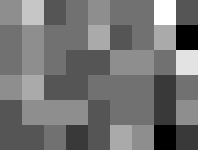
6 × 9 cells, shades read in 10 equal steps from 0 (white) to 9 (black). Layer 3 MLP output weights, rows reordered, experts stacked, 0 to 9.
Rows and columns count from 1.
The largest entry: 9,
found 2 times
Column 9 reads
6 9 1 5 4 7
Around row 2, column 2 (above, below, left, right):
2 4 5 5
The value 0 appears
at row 1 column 8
